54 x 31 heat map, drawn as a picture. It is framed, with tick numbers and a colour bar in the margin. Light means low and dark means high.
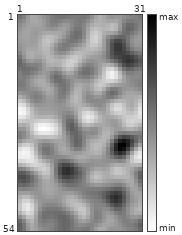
There are no lone odd cells. The top left is the smoothest part. The texture is blotchy. Neither half mirrors the other. The ninth with the lowest average is the middle left.
